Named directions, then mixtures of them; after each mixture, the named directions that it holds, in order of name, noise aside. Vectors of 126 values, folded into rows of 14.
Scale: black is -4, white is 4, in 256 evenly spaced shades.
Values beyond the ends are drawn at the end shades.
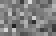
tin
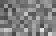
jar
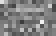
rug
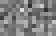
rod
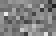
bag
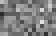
bag, rug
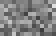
bag, jar, rug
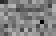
rug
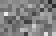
bag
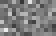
jar, tin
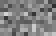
bag, jar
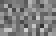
jar, rod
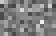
rod, rug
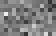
bag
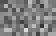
jar, rod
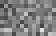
jar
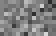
bag, rod, tin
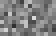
rod, tin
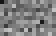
jar, rug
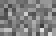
jar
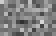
rod, rug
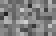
bag, rod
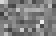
rug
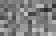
bag, jar, rod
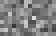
rod, tin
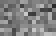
bag, jar, rod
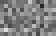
jar, rod, tin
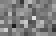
rod, tin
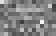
rug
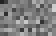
bag, jar, rug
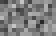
rod, rug, tin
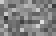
bag, rug, tin
